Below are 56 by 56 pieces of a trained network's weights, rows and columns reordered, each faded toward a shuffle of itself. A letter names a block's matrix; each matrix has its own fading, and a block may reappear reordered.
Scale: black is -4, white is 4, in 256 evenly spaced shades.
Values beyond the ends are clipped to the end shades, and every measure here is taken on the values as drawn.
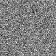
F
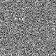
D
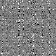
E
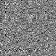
D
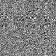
D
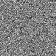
F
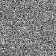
D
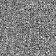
D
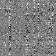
E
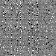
E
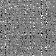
E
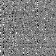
E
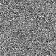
F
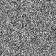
F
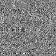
D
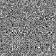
D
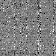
E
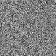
F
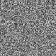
F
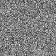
F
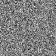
F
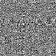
D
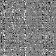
E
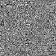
D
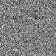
D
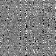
E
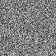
F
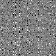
E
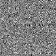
D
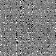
E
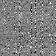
E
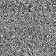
D
